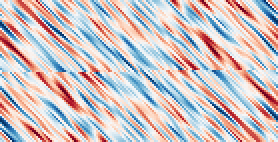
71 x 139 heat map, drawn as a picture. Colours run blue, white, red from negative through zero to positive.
Odd rows or columns: none. Symmetry: a half turn. Slope: none. Grain: diagonal, down to the right. Average level on the scale: 50%.
